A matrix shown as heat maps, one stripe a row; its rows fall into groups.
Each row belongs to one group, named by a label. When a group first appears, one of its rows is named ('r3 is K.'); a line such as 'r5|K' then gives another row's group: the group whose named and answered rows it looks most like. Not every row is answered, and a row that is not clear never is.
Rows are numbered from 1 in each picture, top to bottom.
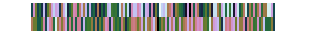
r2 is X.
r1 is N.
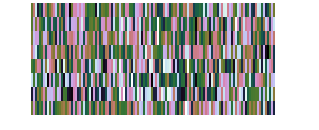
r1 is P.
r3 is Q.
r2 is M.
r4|X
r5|N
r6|P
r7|N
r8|X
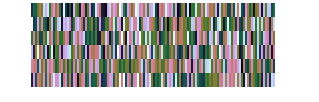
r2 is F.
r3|M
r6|N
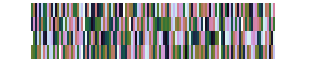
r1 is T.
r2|M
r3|F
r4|F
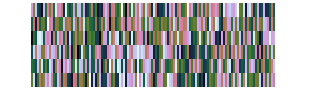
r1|X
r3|T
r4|N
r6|N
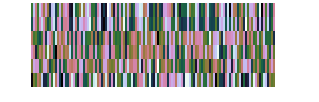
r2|N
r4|X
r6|T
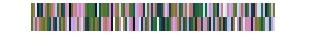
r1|P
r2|M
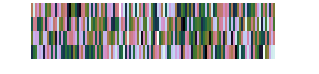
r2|N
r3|Q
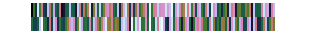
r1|T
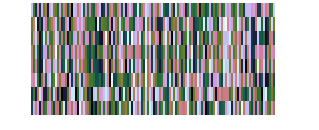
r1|F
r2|P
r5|P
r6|X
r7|T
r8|M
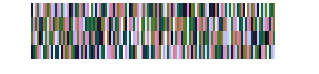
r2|M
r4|T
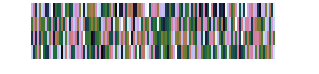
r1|F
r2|M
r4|F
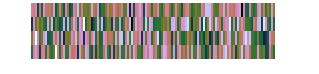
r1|P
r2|M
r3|Q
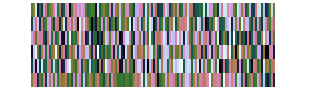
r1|P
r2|M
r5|T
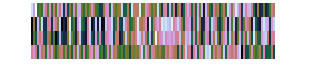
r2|T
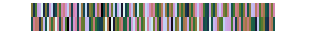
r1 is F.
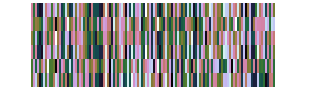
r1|P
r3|P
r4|P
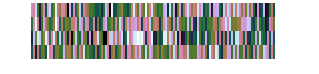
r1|X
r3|N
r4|M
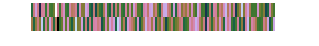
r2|F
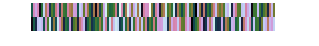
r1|Q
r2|T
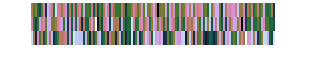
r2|X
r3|F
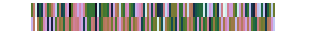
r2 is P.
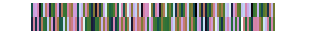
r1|Q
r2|M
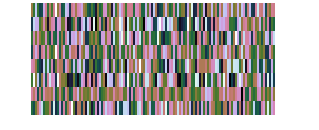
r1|P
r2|N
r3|M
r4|Q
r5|X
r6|N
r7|P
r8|T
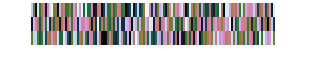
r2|Q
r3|N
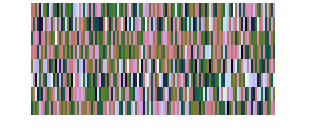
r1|F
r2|P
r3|Q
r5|Q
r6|F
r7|P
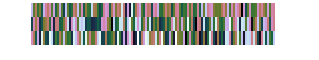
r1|P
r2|M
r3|F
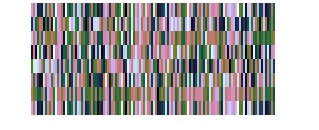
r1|X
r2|T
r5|N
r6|P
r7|X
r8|X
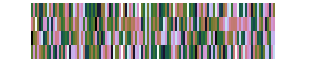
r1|M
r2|P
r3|T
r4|M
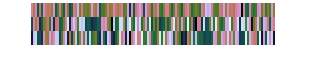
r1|P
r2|M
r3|N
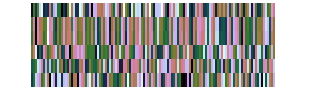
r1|T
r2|M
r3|M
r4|P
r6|N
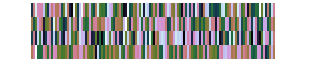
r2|T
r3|T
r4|P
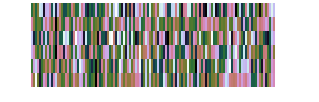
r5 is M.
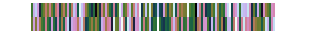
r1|M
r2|M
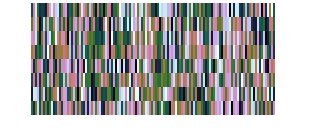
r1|N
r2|Q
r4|X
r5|F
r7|N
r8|F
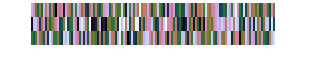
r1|X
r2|N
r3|F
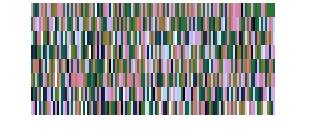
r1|X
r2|N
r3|F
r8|F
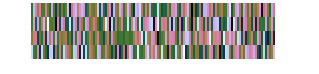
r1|M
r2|Q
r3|X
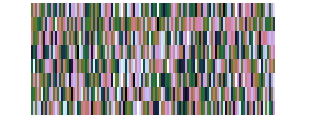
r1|M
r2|X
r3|T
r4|T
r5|N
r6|M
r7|F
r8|N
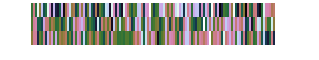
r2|P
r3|X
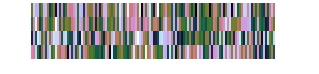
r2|Q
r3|N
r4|X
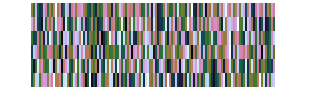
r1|P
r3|F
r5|F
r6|N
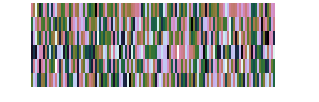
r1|P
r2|M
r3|Q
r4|T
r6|N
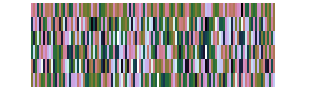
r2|M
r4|N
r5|F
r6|M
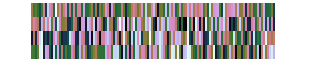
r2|N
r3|T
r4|T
